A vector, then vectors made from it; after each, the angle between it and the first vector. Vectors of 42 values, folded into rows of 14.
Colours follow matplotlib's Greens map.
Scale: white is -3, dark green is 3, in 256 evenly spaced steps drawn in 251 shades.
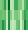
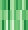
nearly parallel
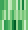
partly opposed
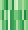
partly opposed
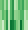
nearly opposite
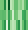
nearly parallel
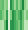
nearly opposite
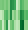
partly opposed
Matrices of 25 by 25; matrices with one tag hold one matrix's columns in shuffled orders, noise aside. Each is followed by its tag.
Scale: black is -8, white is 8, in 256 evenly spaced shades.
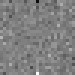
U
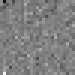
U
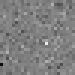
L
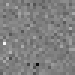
L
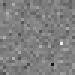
L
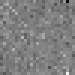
U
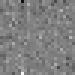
U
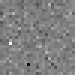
L
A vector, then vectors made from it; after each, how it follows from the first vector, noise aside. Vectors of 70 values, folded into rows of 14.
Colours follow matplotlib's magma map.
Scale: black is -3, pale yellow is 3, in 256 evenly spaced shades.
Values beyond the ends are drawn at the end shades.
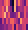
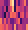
negated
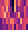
copied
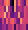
copied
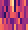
negated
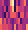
negated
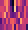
copied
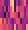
negated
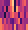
negated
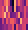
copied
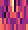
negated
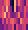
copied
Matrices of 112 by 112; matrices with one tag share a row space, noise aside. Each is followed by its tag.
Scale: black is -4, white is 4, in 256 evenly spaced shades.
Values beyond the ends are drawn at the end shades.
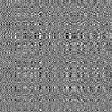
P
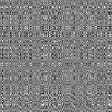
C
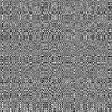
C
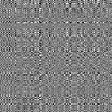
P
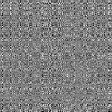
C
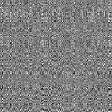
C
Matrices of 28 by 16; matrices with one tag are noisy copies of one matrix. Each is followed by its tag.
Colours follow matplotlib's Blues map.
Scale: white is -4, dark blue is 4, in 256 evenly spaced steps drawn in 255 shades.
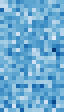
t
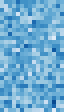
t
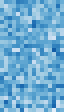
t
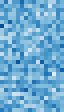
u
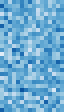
u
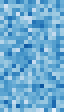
t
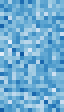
u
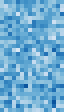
t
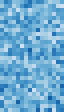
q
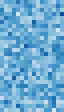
t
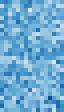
q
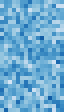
q
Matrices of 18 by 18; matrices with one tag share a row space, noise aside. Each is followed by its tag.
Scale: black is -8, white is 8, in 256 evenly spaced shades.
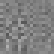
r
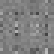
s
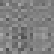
r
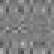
r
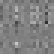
s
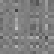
s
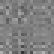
r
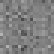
r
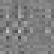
r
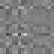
r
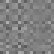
r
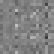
s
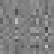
s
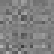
r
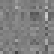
s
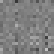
s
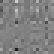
s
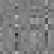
s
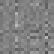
s
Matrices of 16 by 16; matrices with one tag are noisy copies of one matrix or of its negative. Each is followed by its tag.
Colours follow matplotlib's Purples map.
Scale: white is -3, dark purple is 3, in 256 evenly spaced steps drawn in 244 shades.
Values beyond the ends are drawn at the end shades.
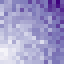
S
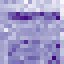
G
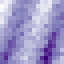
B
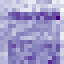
G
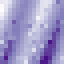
B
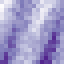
B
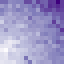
S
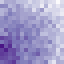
S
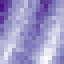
B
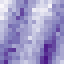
B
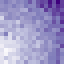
S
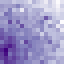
S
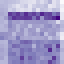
G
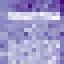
G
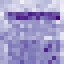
G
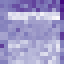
G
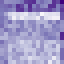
G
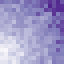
S
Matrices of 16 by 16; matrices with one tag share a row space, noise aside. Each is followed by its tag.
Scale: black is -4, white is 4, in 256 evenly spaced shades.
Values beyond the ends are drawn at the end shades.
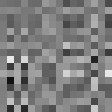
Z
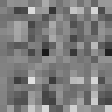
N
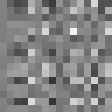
N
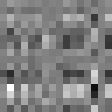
Z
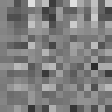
N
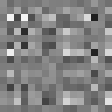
Z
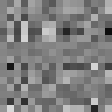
Z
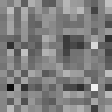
Z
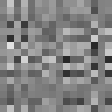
Z
